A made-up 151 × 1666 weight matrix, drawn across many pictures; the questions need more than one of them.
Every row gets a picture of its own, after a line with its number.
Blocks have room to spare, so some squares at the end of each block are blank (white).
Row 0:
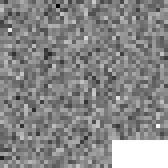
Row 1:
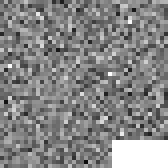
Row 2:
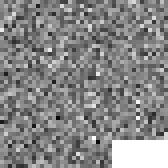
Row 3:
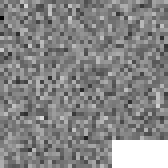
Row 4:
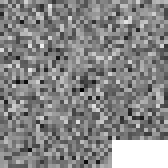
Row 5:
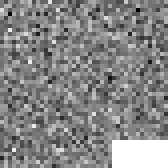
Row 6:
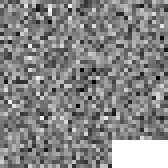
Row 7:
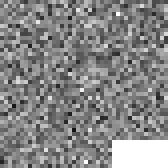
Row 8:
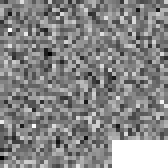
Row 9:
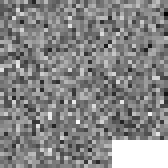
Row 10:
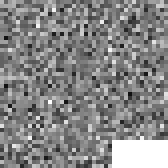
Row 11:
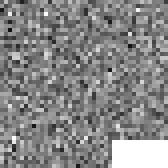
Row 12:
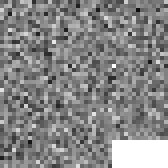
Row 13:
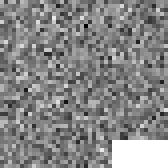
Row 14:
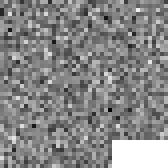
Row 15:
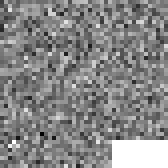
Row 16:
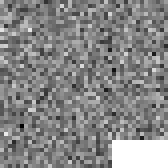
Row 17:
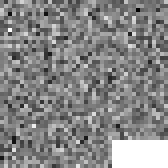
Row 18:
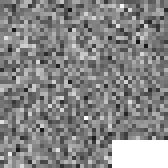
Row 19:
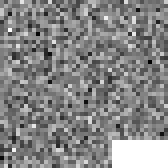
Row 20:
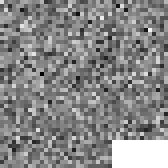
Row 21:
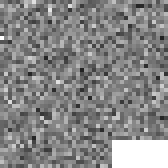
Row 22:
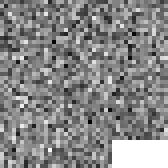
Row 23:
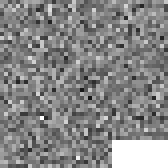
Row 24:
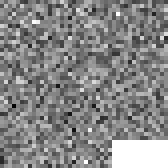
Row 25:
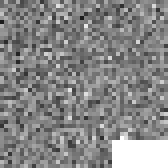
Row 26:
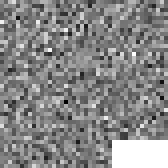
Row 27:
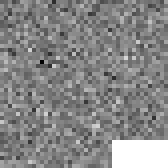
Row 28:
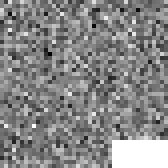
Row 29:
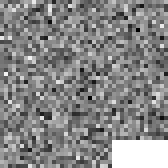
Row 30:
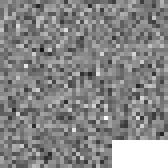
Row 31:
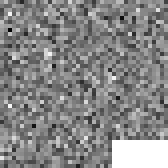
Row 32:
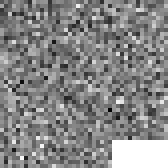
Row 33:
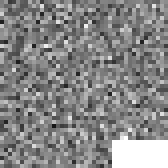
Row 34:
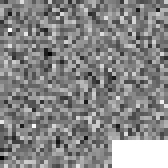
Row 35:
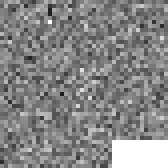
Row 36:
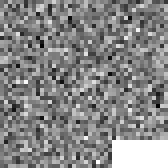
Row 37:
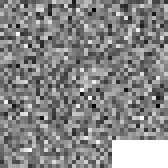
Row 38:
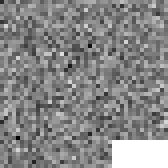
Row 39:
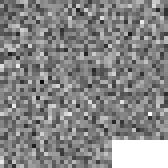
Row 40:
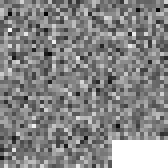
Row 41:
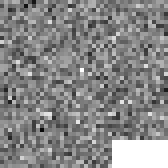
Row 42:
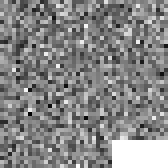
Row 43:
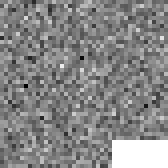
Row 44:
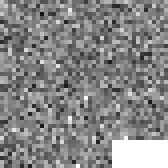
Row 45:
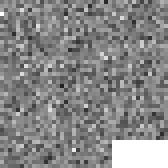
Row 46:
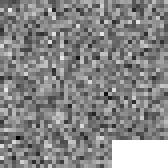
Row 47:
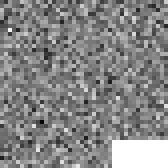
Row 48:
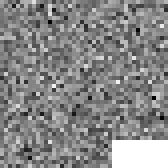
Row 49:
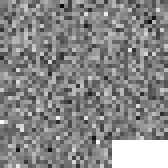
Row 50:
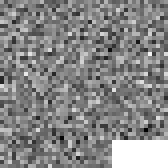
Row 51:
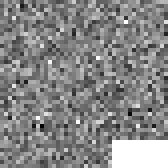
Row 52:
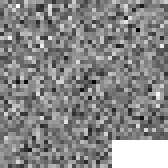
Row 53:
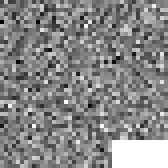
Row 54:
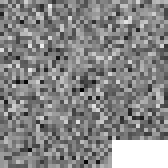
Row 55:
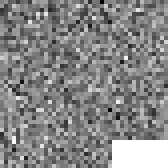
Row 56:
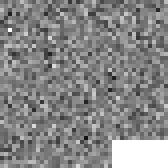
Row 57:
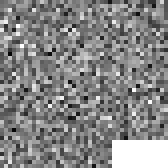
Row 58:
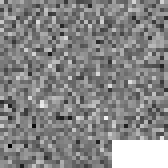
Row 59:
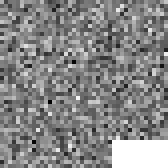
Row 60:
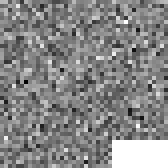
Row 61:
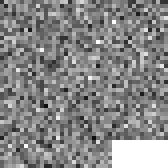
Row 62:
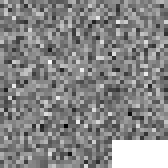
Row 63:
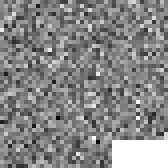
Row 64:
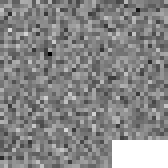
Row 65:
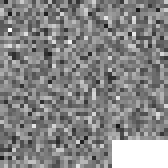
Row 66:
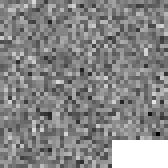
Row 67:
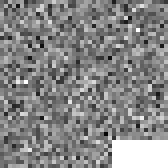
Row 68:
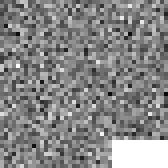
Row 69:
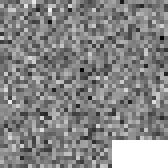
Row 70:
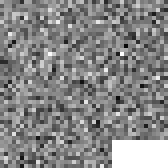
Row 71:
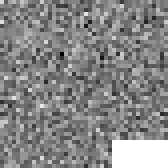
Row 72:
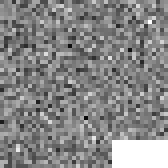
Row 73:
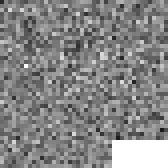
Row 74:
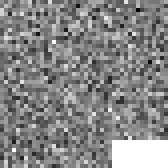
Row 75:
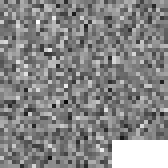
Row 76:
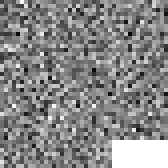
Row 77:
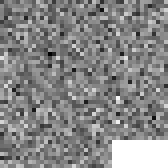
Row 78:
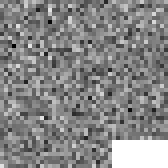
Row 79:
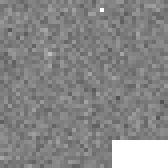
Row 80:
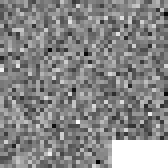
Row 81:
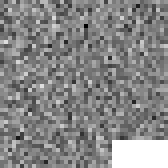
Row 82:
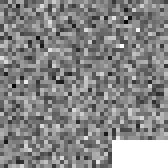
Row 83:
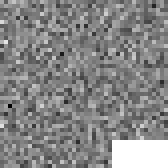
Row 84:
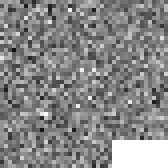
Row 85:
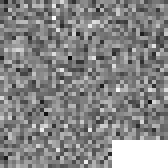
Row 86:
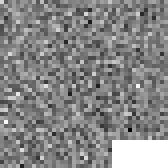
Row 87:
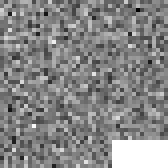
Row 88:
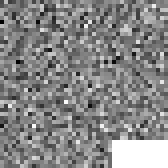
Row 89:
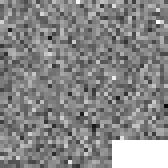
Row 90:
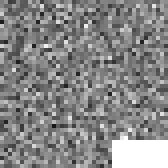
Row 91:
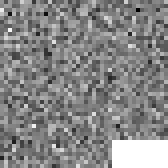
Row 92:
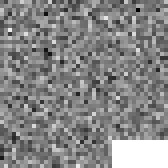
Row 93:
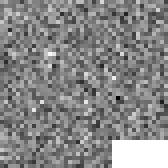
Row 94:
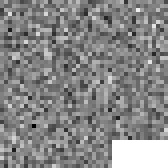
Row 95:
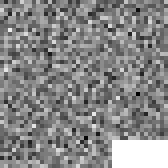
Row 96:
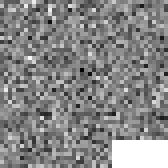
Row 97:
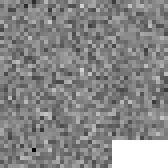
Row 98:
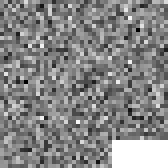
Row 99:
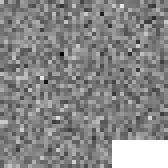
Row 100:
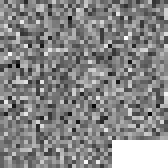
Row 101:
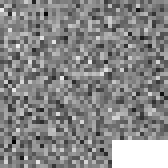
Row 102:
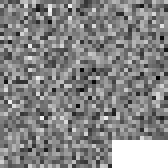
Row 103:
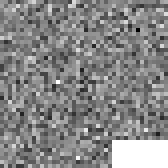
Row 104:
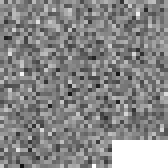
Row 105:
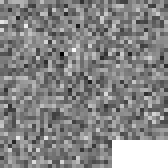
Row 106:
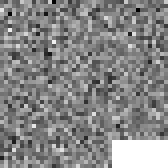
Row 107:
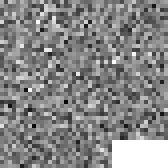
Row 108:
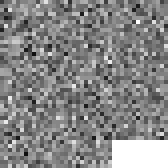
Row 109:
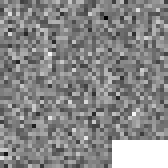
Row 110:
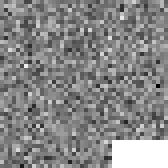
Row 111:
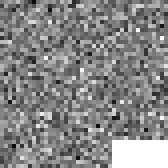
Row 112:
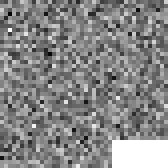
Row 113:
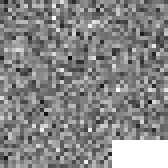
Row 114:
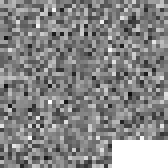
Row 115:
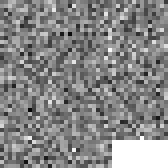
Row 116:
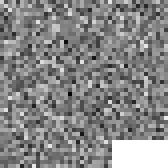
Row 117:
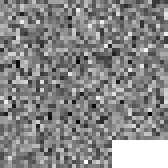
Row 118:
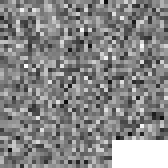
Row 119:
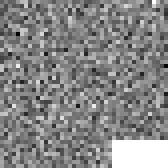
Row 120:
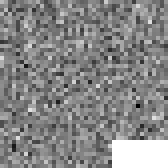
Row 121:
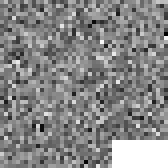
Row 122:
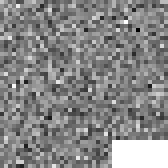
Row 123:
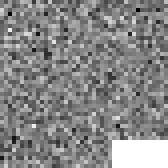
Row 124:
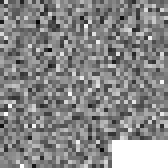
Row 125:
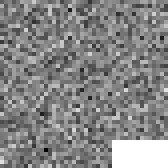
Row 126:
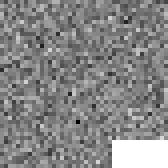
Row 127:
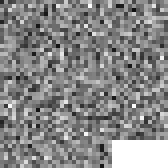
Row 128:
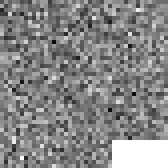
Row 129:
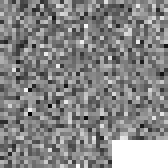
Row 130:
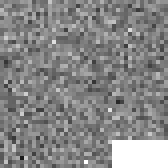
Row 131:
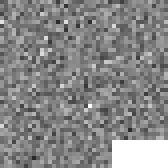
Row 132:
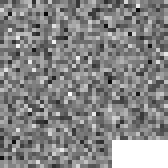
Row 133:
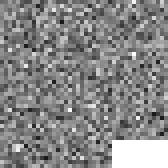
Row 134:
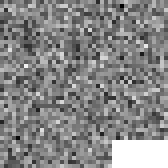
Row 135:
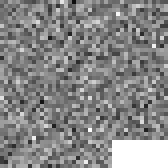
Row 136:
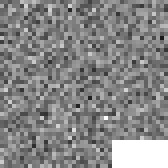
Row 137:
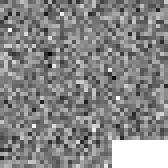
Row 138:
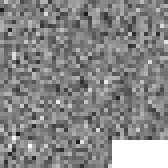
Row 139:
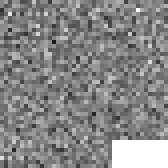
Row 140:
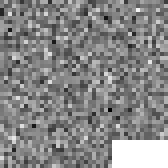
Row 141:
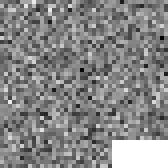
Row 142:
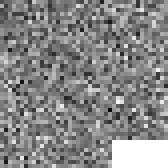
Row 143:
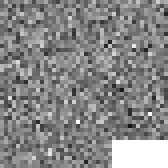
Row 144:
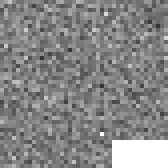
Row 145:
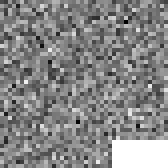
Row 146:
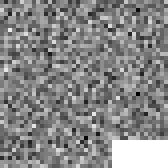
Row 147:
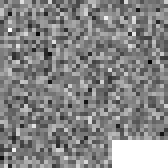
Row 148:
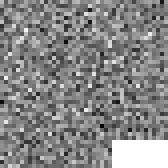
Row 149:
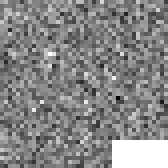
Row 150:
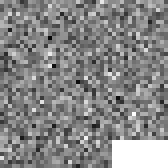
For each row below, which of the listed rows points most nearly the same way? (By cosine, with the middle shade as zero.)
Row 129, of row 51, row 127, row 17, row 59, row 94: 127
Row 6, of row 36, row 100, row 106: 106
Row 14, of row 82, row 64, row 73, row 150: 150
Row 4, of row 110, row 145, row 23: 23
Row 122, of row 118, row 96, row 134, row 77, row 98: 98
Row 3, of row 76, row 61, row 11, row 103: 76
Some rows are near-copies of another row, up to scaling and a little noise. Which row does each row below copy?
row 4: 54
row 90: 33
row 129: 42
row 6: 102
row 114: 10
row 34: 8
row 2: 63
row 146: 95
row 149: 93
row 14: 140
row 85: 113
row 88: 53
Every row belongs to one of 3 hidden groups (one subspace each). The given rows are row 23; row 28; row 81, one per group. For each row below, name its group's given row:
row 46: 81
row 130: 28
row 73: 81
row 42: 81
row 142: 28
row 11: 28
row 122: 23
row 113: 23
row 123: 28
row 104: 81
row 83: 81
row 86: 81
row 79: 28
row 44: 81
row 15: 81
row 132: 28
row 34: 28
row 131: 81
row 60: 23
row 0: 28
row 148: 81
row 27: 28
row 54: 23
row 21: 23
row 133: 81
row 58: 81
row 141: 23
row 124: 81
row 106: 28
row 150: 28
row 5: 28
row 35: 23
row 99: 81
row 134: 81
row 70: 28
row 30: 81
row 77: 28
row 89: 28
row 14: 28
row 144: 81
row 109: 28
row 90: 81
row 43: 23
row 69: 23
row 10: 81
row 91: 28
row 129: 81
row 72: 81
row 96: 23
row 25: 81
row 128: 28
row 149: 28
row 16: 81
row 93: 28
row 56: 28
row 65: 28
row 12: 28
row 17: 28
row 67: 23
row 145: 23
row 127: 81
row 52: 23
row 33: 81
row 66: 23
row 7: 23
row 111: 23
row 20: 81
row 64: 28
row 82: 23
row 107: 81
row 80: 23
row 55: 28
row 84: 23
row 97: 23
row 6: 23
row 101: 28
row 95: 28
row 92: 28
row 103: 23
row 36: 23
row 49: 81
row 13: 81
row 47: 28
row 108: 81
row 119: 23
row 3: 23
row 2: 81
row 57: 81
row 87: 28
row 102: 23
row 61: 81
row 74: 28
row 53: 81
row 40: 28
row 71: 81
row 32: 28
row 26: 81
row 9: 23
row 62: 23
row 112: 28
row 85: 23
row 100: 23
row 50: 81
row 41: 23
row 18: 81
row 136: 23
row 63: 81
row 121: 23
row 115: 81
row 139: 28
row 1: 23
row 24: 23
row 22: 28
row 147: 28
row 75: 81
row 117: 23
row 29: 23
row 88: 81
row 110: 81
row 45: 81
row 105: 81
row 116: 81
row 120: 81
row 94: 28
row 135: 23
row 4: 23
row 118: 81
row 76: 23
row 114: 81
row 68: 23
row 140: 28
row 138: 28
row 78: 23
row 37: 23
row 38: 81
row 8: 28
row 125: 23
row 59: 81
